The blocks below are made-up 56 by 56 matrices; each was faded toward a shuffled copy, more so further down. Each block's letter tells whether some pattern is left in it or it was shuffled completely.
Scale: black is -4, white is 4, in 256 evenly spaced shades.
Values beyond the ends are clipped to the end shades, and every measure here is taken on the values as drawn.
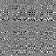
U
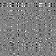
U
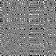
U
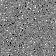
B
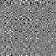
U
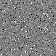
B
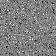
B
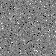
B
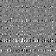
U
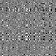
U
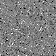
B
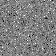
B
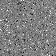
B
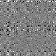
U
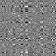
U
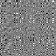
U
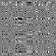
U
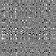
U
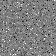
B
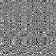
U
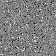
B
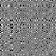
U
